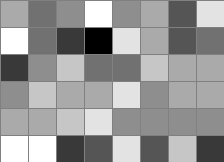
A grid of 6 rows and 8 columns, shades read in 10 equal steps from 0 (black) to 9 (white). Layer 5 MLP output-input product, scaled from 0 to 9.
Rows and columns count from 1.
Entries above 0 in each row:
8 7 8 8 8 8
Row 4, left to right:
5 7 6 6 8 5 6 6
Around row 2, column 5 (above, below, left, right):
5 4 0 6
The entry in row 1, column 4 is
9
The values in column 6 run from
3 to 7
